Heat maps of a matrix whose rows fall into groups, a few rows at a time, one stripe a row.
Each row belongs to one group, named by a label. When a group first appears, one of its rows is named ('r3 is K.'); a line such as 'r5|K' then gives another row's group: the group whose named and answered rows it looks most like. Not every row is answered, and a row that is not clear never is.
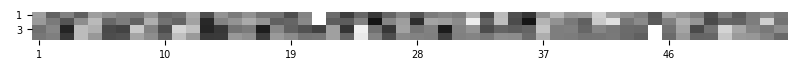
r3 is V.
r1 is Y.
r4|V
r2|Y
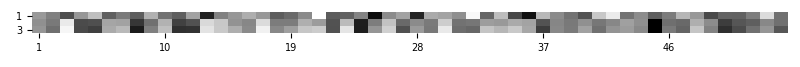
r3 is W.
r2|W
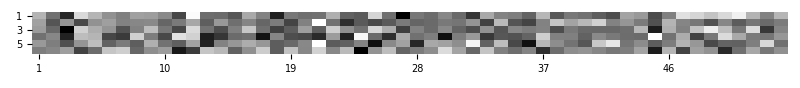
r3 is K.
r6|W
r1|K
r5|Y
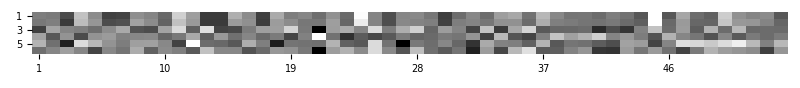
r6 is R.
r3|R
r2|V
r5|K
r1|V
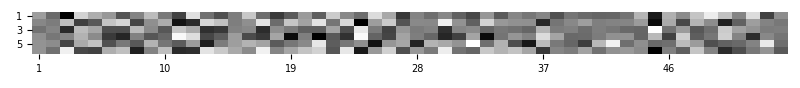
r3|V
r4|V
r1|K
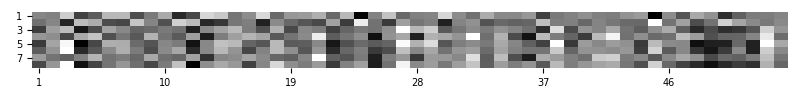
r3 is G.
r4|Y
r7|Y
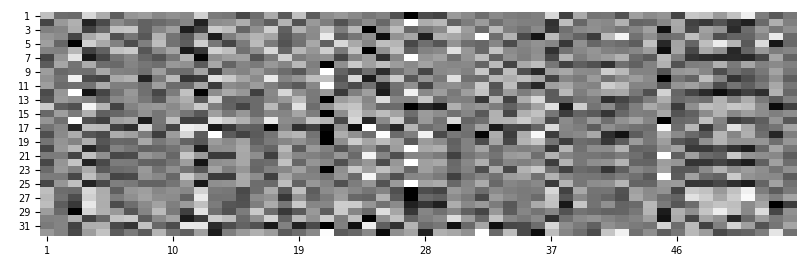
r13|R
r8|R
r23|R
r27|K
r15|R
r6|W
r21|V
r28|K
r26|K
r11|Y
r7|G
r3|W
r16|W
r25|G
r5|K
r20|G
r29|K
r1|K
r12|G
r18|R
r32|Y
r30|W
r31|V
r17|V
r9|Y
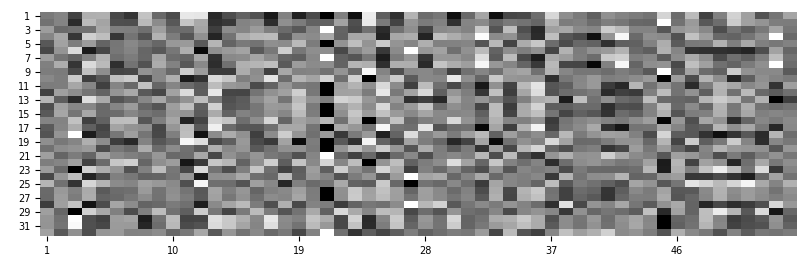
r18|G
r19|V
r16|W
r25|K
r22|W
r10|W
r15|R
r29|K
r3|Y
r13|K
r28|G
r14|R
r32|Y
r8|Y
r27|R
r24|G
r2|V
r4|Y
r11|R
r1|V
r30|W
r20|R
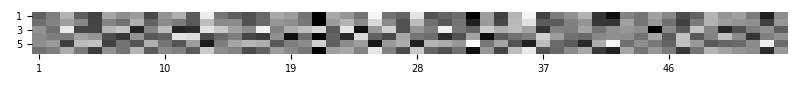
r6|R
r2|R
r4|V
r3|W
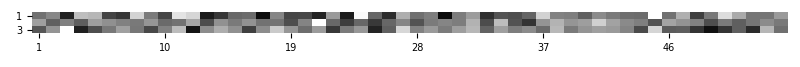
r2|Y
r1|V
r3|G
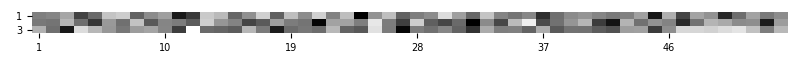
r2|R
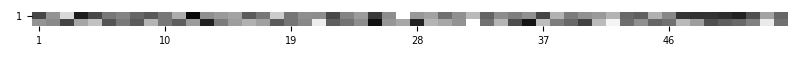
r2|Y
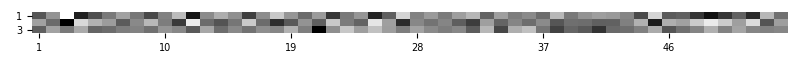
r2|K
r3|R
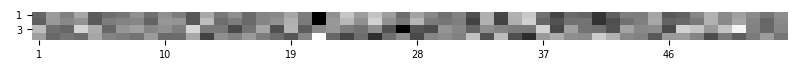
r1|R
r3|K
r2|R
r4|Y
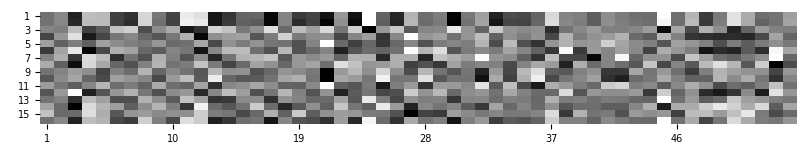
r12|G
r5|Y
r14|K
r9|R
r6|G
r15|K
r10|R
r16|V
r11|Y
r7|Y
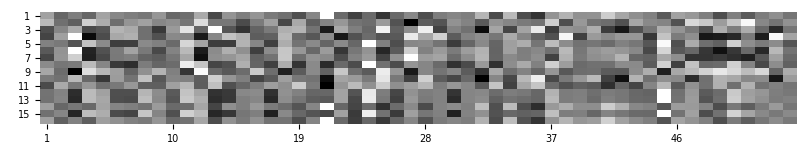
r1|Y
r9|K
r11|R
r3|R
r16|Y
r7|G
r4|G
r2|K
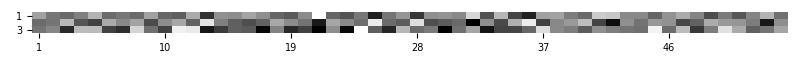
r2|R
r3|V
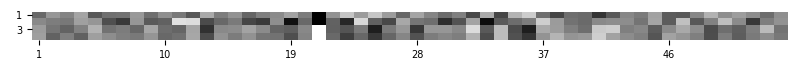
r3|Y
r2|V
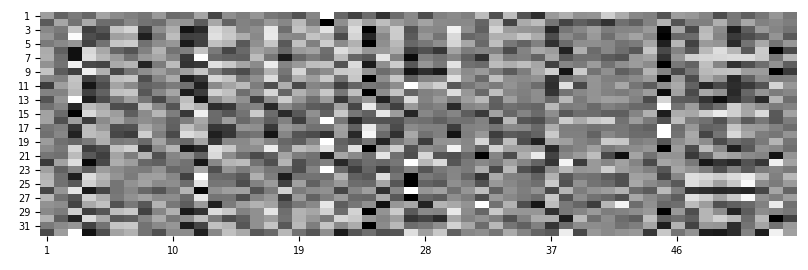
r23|Y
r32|G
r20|W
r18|V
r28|Y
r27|K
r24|K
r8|W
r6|K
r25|K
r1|Y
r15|K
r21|R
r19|Y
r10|W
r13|G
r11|G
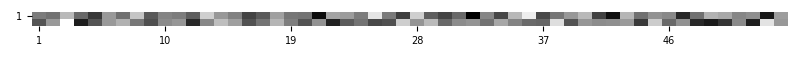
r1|R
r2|G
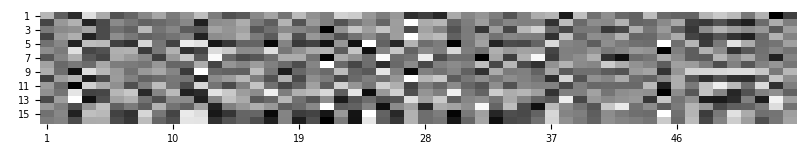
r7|R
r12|W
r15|V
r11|K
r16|V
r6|W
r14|Y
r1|K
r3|R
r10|G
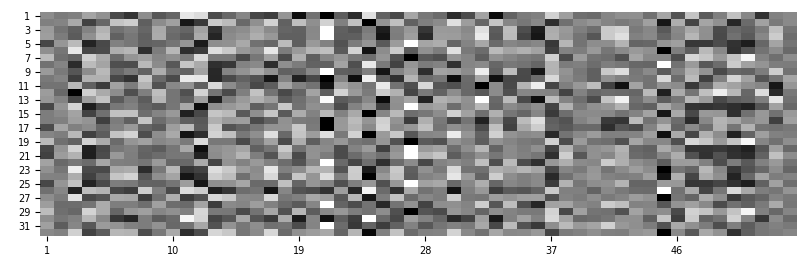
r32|W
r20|G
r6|W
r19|K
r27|W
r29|K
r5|G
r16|R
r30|V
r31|Y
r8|V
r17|R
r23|W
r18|W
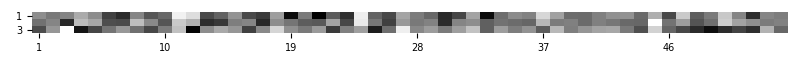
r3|G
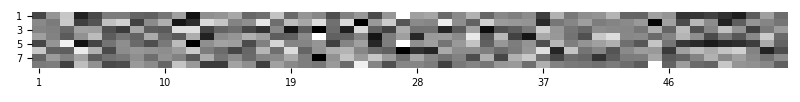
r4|Y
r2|W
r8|V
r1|G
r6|K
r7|R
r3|V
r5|G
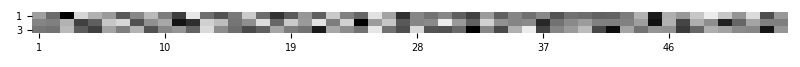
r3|R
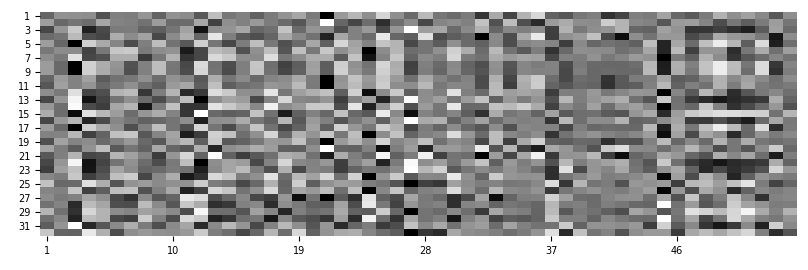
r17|K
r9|K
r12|W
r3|G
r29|K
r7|W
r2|Y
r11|R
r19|R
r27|V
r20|Y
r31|G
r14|W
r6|W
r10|R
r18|W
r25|K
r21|R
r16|G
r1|R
